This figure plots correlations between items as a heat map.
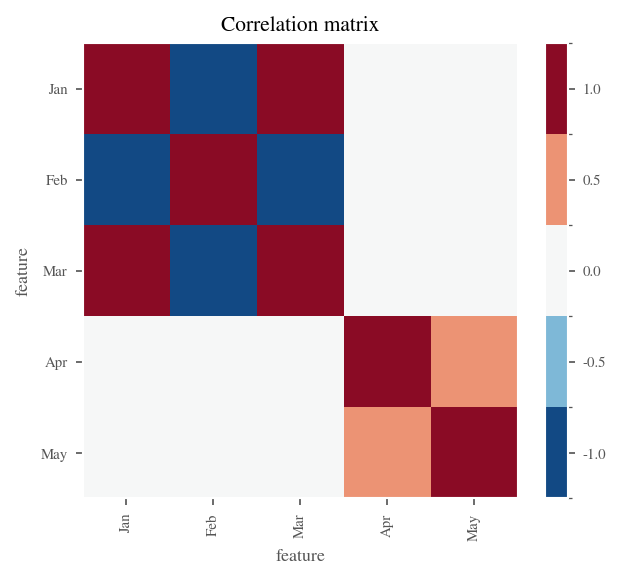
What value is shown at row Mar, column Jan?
1.0
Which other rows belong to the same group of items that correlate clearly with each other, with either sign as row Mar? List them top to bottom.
Jan, Feb
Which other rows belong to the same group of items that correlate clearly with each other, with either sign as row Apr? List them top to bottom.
May
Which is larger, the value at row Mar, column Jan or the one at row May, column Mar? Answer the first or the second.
the first
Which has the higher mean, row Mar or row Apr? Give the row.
Apr
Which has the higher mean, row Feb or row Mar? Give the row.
Mar
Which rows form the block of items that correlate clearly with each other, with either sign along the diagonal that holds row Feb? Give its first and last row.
Jan to Mar
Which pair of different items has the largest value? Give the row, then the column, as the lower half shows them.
Mar, Jan
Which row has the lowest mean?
Feb
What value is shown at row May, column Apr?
0.5
